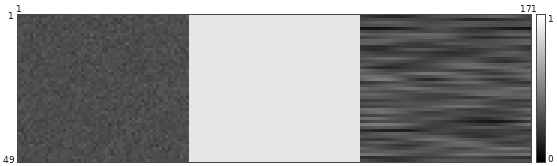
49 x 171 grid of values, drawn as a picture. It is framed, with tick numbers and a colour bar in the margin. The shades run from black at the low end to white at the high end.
The table splits into one row of 3 panels. Panel 1,1: low, fine-grained, faint in contrast. Panel 1,2: very high, flat. Panel 1,3: low, streaked across.
